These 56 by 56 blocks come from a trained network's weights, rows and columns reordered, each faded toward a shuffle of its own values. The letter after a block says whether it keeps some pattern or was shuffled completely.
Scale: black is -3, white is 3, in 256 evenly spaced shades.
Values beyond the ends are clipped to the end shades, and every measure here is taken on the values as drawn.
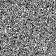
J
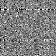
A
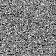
J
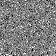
J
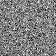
J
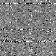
A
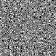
A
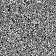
J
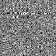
A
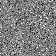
J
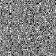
A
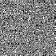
A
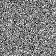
J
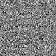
A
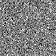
A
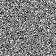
J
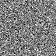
J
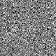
A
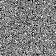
J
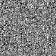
A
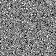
J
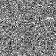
A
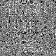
A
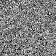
J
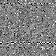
A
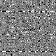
A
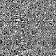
A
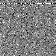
A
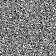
J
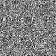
A
